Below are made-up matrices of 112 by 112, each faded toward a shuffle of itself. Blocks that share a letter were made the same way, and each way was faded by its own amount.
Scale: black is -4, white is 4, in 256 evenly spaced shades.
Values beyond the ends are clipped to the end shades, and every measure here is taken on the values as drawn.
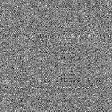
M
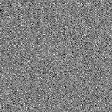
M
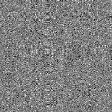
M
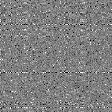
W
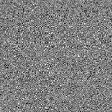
M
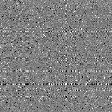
W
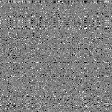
W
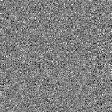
M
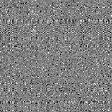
W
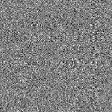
M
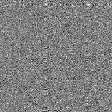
M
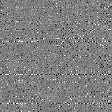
W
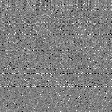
W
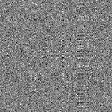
M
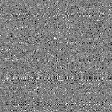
W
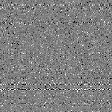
W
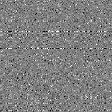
W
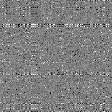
W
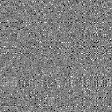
W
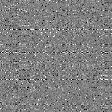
W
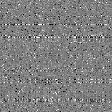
W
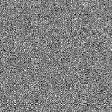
M
